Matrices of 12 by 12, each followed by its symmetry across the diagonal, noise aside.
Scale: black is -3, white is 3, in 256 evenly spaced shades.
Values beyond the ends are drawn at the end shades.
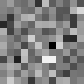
neither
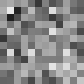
symmetric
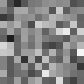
neither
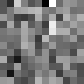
neither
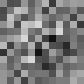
symmetric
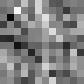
antisymmetric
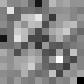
symmetric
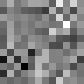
antisymmetric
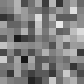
antisymmetric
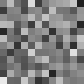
antisymmetric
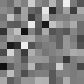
antisymmetric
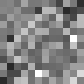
symmetric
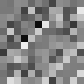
symmetric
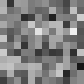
neither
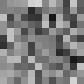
neither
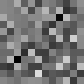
symmetric
